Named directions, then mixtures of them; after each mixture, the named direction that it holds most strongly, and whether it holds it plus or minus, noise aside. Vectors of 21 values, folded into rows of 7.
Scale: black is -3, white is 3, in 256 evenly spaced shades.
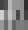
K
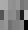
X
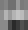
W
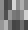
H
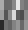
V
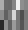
V, plus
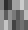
H, plus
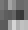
W, minus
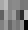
X, plus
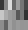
K, plus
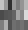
K, minus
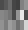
X, minus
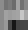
W, plus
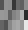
H, minus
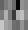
V, minus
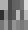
K, minus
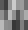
H, plus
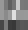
W, plus
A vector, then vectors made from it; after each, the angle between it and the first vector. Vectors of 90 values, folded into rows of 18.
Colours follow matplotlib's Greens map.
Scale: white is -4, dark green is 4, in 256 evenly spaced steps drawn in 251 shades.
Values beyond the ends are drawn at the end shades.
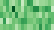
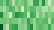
orthogonal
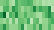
partly aligned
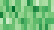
nearly parallel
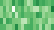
nearly opposite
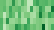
partly opposed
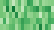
nearly parallel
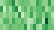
orthogonal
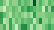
orthogonal
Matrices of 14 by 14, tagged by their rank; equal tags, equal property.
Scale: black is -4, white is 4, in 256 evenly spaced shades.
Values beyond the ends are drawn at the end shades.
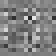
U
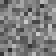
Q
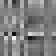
U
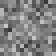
Q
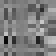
U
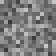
Q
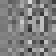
U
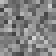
Q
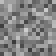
Q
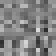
U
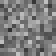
Q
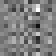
U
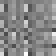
U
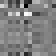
U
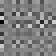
U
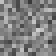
Q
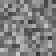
Q
